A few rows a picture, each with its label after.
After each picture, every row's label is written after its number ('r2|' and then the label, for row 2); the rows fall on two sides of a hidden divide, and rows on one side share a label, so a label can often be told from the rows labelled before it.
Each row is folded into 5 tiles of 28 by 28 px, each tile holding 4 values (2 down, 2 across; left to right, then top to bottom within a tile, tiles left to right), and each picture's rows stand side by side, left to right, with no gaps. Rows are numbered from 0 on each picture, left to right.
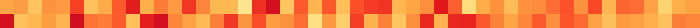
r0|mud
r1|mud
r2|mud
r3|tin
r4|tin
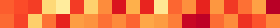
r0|tin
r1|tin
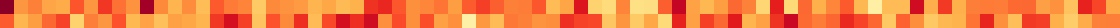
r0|tin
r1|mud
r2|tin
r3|mud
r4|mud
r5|mud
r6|mud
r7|tin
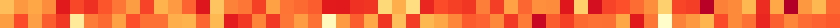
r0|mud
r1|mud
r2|mud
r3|tin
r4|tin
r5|tin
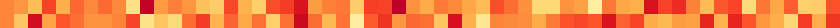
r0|mud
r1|tin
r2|mud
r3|mud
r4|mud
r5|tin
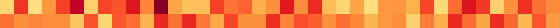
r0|mud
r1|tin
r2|tin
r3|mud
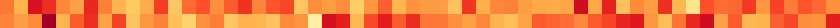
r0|tin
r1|mud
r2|tin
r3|mud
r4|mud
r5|mud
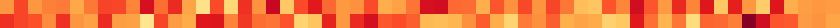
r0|mud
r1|tin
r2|tin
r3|tin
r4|mud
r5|tin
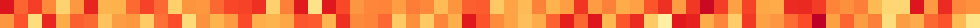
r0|tin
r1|mud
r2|mud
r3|tin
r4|mud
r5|tin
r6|mud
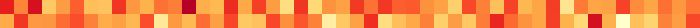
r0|tin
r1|mud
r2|mud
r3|mud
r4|mud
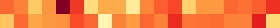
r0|mud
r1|tin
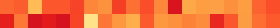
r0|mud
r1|tin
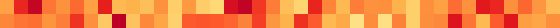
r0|tin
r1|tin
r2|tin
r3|mud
